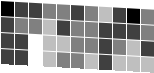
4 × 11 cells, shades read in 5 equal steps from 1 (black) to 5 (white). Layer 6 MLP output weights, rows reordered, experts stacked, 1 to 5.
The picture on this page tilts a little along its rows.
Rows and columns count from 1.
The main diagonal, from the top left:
1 3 5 4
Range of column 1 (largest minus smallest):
1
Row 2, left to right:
2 3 3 4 2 3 3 2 2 2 3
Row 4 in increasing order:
2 2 2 3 3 4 4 4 4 4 5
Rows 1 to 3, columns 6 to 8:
2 3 4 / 3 3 2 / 3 3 2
